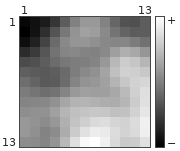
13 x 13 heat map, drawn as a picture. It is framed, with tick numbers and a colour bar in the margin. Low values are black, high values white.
Calmest part: bottom left. Ninth with the lowest average: top left. Stripes: none. Mirror symmetry: none. Slope: up to the bottom right. Lone odd cells: none.
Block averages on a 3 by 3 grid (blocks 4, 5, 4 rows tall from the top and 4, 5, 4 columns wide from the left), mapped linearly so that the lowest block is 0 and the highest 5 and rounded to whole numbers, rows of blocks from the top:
0 3 2 / 2 3 4 / 3 5 5
